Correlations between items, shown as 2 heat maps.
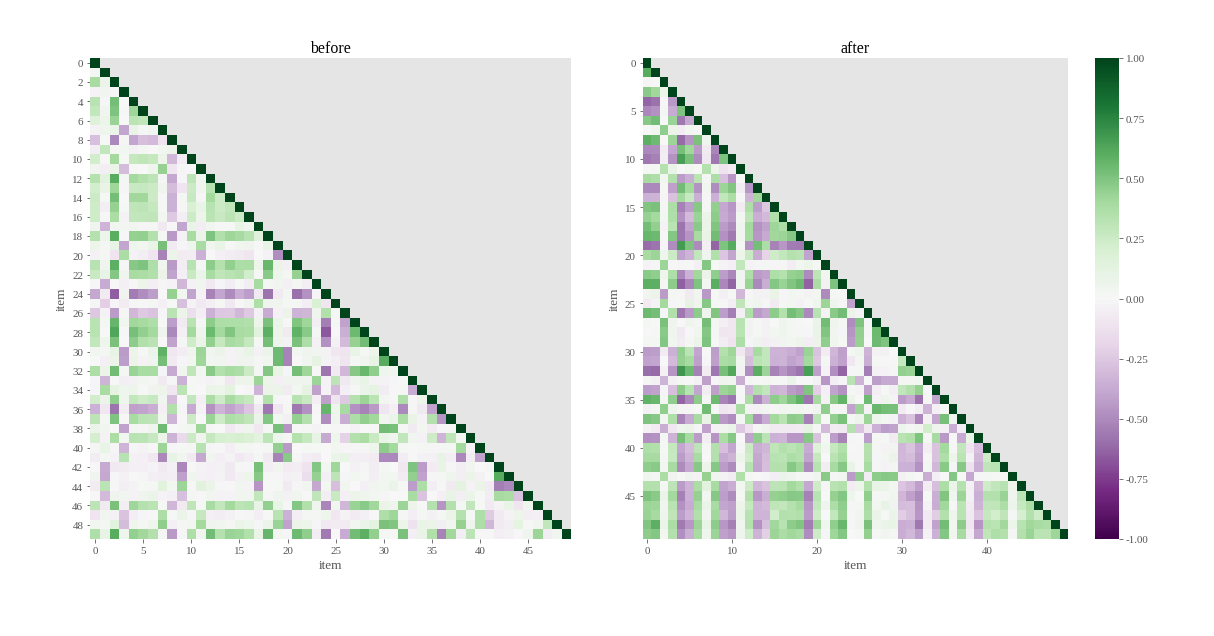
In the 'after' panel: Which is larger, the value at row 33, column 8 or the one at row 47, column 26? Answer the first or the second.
the second
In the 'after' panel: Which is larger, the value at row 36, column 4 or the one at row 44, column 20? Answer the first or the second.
the second
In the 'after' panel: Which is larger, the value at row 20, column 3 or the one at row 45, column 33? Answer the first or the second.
the first
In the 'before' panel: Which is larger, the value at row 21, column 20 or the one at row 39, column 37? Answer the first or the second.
the second
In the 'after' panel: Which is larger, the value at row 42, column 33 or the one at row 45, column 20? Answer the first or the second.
the second
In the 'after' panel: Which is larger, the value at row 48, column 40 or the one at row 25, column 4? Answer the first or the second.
the first
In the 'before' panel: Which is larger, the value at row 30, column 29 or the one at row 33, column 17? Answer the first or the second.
the second
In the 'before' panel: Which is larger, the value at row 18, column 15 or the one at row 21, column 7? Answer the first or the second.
the first
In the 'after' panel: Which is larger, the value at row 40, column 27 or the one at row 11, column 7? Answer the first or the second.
the second
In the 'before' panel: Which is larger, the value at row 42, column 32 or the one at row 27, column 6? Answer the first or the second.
the second
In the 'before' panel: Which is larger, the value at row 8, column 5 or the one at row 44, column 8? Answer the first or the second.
the second
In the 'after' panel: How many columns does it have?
50
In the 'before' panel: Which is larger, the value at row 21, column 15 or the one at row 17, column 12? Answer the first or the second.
the first
